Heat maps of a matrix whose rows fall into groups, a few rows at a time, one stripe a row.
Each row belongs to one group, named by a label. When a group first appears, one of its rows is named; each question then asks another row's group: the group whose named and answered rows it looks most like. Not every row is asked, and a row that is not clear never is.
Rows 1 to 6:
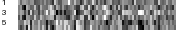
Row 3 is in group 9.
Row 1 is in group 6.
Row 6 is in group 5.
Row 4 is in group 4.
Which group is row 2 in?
4
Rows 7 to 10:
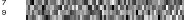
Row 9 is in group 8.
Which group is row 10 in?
9
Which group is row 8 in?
6
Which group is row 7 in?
4
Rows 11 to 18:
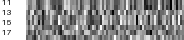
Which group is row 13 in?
6
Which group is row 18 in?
9
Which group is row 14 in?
8
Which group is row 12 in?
5
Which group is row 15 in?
8
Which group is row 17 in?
5
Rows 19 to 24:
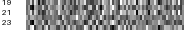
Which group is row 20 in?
4
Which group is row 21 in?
8
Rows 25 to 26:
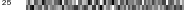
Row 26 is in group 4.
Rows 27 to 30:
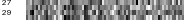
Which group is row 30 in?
9
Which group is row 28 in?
9
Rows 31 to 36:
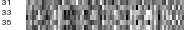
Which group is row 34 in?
9
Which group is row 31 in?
6
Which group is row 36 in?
9
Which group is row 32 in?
8
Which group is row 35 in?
8
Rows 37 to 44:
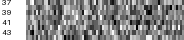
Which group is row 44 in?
9
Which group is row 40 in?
6
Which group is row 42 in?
8
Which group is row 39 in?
5
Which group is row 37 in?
6
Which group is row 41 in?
5
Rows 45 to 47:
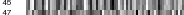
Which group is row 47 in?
8
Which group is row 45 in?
6
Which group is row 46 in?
6
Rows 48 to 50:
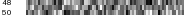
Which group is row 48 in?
5
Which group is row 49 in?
6
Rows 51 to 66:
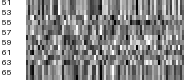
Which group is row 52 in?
8
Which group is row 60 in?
8
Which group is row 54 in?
6
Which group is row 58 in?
9
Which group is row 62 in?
6
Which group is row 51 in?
8
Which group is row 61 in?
4
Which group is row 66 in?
4
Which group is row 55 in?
5
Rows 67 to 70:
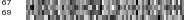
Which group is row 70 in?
6
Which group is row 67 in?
8
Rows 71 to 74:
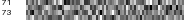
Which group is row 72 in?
5
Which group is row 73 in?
4
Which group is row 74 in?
6
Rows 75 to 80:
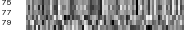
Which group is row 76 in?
8
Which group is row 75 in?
8
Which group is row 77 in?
8
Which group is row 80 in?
5
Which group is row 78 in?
9
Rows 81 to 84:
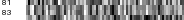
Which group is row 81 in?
8
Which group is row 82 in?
6
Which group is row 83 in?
6
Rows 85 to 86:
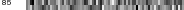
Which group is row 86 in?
8
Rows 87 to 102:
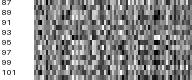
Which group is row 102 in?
5
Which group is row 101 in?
4
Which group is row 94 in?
9
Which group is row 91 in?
4
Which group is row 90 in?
5
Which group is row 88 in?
4
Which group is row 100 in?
8
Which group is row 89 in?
5
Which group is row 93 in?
4
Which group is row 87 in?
8
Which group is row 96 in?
6
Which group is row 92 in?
6
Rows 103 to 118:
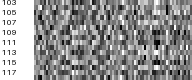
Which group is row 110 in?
4
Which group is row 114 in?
8
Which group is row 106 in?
4
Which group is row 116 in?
9
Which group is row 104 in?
6
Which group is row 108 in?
6
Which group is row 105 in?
9
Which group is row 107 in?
9
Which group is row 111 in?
5
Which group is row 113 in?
9
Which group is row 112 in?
8
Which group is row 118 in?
4
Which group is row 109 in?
5
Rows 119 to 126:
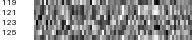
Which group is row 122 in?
4
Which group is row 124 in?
5
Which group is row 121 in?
9
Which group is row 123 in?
8
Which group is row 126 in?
9
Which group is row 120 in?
9
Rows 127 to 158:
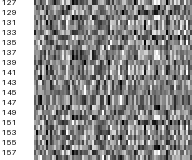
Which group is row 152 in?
8
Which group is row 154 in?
6
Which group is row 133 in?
9
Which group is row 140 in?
8
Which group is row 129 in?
5
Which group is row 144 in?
6
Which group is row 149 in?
6
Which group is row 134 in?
5
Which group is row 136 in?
6
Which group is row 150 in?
9
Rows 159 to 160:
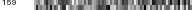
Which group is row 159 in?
5
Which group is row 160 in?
8
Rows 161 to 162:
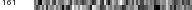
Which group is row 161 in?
4
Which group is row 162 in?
5
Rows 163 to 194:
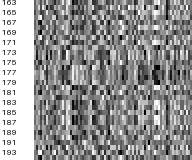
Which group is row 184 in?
9
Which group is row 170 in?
6
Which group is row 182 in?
6
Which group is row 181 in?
4
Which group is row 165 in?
9
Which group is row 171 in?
9
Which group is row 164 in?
8
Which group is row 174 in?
8
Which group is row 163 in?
9
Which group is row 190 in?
9
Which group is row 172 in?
5
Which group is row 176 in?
5
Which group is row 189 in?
4
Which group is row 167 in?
4
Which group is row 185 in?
8
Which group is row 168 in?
9
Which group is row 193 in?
6
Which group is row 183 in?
9
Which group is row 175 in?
4
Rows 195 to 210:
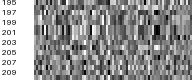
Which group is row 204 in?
9
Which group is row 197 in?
5
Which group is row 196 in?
9
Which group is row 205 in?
6
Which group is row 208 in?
8
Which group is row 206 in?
5
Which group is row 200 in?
5
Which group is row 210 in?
6
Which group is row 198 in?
6
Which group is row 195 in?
8
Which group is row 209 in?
4
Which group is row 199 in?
6
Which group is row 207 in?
4
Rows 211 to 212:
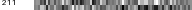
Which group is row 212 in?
5
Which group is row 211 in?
9
